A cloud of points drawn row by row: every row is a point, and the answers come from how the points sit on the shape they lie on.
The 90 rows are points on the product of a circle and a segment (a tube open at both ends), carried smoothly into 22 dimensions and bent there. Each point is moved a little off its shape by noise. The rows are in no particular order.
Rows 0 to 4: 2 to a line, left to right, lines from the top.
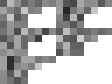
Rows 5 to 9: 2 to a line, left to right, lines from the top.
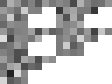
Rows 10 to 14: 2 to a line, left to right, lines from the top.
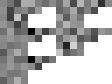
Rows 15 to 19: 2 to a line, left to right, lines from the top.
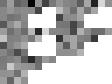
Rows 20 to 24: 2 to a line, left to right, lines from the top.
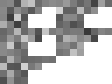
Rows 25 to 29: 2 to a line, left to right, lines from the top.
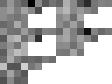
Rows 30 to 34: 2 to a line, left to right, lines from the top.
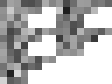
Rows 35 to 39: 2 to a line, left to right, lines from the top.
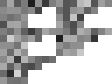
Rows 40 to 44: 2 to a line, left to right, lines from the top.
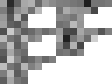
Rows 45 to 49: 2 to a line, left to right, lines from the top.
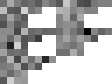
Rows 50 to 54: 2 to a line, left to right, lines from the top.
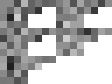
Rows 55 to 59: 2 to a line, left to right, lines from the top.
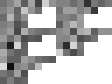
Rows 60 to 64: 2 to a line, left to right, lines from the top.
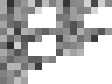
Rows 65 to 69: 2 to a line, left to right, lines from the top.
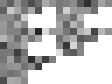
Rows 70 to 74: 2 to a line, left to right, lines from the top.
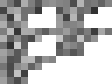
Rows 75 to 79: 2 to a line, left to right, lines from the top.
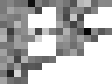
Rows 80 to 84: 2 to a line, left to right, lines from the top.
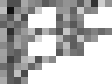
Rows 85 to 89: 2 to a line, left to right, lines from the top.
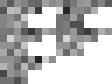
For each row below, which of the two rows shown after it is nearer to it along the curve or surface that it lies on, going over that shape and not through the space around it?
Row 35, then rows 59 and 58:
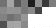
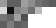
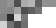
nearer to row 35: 58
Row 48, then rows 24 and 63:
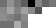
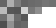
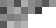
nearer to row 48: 63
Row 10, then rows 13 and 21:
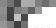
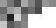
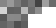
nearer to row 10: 13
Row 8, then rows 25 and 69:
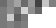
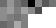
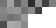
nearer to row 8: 25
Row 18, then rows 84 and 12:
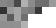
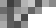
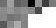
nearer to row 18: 12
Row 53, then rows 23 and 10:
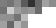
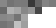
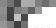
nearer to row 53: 23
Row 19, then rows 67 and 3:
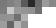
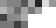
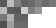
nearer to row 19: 3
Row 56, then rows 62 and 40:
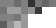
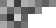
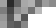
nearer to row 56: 62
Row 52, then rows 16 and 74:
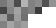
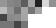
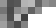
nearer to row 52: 74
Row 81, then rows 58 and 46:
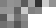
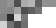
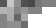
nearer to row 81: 46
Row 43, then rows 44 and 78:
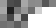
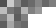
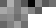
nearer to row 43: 44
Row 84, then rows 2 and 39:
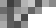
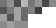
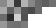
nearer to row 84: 39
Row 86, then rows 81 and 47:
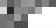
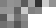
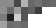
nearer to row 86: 81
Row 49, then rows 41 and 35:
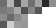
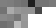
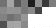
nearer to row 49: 35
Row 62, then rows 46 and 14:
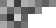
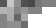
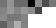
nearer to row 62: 14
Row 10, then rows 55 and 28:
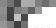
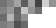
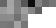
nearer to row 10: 55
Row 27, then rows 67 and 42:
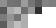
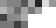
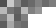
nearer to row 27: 42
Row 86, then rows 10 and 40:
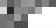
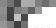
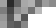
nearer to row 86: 40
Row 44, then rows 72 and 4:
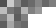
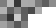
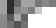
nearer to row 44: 4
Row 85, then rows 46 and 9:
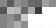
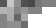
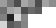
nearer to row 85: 46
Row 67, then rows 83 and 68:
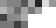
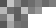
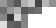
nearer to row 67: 83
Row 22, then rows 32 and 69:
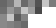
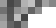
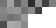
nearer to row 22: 69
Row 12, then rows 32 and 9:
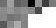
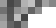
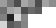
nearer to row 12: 9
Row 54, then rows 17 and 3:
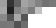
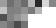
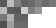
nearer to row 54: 17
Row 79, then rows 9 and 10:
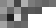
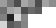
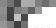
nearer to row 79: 9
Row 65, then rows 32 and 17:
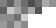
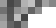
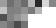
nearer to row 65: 17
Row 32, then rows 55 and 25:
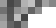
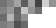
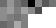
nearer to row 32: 55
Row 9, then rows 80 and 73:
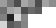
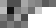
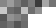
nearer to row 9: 80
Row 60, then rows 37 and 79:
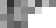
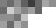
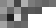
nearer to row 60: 79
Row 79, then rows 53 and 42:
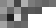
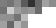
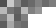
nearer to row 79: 53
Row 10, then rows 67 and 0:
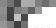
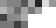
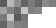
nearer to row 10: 67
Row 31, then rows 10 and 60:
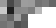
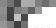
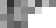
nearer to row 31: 60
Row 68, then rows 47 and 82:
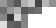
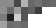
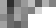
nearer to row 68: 47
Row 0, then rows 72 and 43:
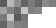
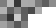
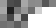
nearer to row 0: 43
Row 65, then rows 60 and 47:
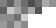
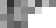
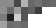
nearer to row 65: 47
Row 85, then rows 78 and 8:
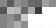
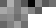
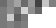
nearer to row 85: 78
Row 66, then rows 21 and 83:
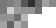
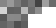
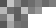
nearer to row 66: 83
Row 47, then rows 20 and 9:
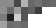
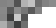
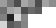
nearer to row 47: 9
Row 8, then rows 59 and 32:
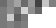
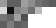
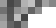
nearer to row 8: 59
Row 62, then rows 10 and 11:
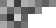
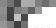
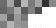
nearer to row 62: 10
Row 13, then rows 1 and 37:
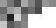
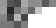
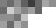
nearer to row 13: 1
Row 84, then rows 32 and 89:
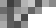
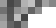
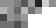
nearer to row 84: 32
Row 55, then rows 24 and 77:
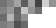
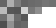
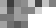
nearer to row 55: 24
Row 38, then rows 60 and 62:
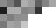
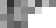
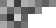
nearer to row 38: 62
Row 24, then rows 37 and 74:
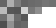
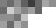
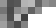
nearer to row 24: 37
